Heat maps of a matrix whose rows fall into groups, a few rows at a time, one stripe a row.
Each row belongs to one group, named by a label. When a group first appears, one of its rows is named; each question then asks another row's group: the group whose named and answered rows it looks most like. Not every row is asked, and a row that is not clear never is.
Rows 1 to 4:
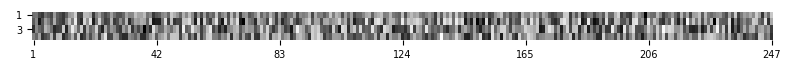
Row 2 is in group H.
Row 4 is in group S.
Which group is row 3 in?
S
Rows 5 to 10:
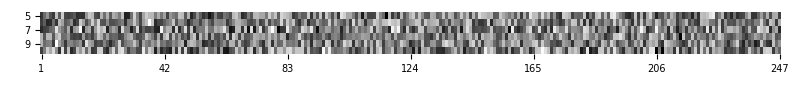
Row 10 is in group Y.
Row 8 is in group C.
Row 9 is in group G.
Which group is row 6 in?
H
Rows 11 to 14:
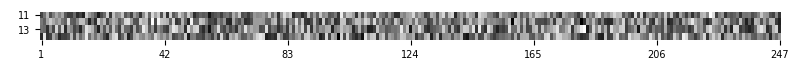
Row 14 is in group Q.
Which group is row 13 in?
G
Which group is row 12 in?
C
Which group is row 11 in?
G
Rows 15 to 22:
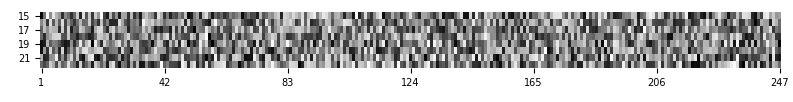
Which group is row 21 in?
G
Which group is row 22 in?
S
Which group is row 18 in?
C
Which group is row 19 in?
S
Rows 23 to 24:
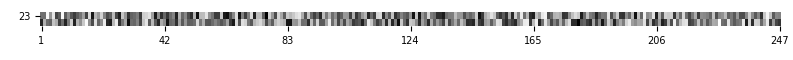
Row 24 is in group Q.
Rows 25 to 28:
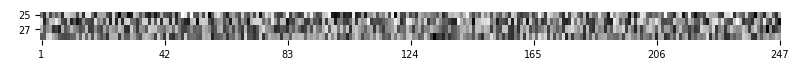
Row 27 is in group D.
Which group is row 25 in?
S
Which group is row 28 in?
Y
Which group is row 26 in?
C
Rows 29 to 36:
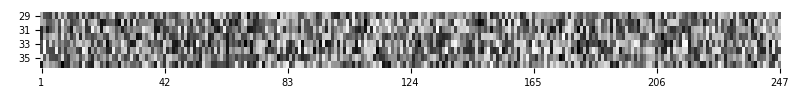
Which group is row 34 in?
Q
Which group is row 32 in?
Y
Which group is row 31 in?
H
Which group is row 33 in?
Q
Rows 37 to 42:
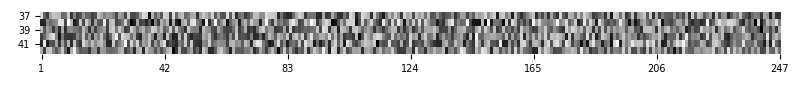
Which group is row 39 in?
D
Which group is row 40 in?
Y
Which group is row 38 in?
S
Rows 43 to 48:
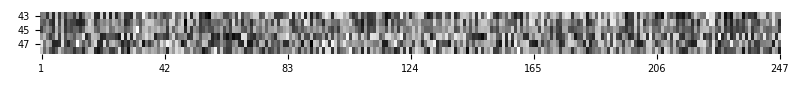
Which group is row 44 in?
G
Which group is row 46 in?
H
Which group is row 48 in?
G
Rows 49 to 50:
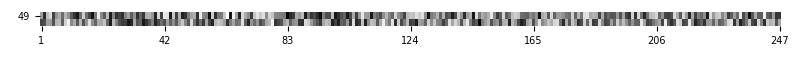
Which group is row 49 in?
C
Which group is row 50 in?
S
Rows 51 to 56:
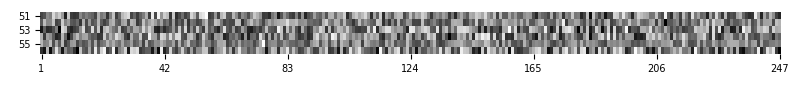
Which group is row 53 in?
H
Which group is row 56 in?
S
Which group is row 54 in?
D
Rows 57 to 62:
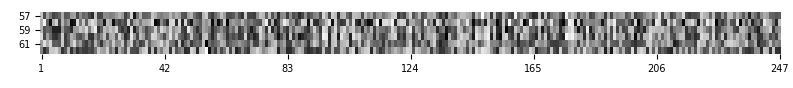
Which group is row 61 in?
D
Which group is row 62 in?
C
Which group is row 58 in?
H
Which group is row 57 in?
D
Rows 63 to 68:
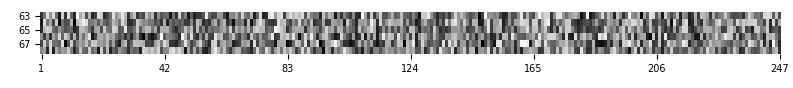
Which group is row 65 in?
Q
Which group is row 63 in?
Y
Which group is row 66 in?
S
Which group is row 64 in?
Q
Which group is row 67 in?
Q
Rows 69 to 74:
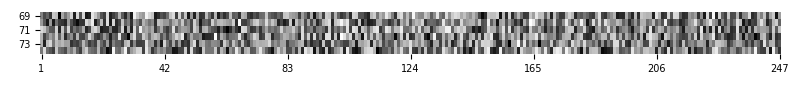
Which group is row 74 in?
Q
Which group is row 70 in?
G
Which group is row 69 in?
H
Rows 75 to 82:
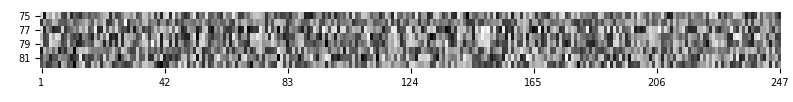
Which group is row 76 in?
Q
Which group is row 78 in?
C
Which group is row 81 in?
S
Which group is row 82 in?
H
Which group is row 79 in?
C
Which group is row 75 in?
C
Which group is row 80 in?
Q
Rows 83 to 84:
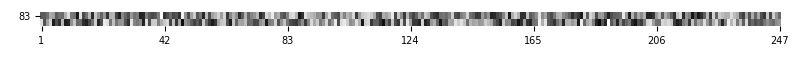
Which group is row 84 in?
D
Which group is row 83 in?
S
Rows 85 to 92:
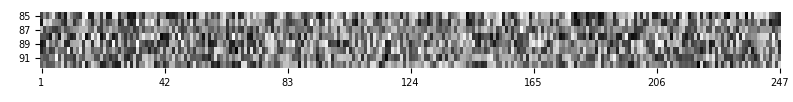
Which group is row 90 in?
S
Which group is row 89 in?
S
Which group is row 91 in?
G
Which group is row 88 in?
H
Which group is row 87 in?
D
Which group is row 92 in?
H
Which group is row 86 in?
Q
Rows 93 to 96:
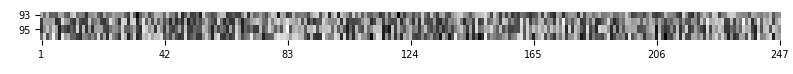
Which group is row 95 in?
Y
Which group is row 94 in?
Y
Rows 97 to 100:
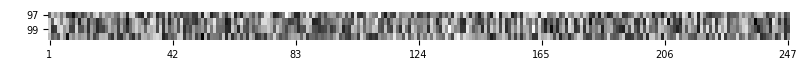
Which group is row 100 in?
H
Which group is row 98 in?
C
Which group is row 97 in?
Q
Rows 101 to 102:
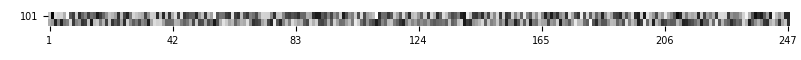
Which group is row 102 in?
G
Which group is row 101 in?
C
